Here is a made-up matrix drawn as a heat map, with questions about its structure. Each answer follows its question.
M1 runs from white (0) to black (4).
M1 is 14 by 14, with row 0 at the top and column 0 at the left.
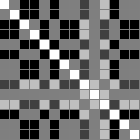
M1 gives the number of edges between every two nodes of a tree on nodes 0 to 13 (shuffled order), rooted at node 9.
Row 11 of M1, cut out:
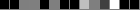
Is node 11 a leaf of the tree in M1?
yes
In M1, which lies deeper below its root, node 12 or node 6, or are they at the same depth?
the same depth
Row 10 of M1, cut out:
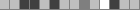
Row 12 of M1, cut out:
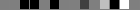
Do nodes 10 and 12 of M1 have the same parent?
no
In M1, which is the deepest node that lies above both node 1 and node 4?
10
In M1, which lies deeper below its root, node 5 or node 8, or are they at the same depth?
node 5
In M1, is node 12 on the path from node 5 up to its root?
no
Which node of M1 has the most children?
10
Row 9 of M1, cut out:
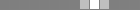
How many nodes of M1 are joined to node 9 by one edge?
2
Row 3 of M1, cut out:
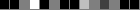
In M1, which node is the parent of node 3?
8
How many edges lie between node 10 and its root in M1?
1
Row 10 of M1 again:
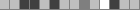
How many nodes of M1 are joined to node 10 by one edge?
8
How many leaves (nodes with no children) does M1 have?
11
